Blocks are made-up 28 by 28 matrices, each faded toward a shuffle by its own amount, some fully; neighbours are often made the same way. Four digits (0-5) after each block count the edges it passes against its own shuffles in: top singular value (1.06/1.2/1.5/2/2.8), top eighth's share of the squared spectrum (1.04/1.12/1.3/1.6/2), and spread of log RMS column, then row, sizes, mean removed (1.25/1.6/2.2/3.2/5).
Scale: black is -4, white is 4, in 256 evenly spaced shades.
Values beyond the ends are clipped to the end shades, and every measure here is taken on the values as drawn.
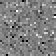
0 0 0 0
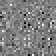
3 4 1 2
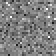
0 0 0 0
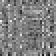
3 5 2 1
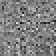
3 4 1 2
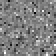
1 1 0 0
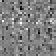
3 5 2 2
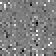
2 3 1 0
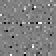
2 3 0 1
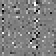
3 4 2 1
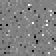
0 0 0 0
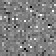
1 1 0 0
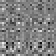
4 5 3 3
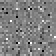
3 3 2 1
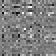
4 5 2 2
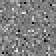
0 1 1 0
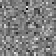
3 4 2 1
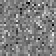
1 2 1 0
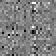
3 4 2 1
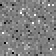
0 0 0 0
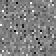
2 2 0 0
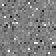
1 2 0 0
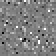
2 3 0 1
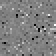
0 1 0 0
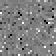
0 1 0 0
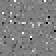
1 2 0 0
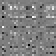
4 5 2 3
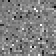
0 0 0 0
